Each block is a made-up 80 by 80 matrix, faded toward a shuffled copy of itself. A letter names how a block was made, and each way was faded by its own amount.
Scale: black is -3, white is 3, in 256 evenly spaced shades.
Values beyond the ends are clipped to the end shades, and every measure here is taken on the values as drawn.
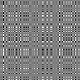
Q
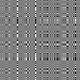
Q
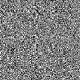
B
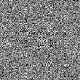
B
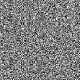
B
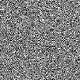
B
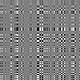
Q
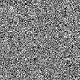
B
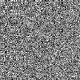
B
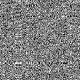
B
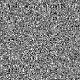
B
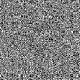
B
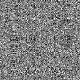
B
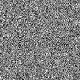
B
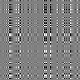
Q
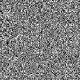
B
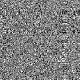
B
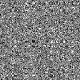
B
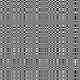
Q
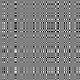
Q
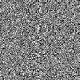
B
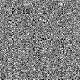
B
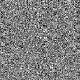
B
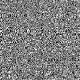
B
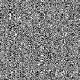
B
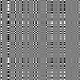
Q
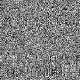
B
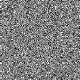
B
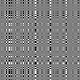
Q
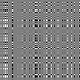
Q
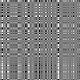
Q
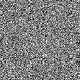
B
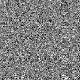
B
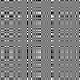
Q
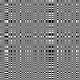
Q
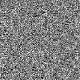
B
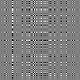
Q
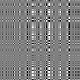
Q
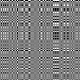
Q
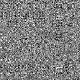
B
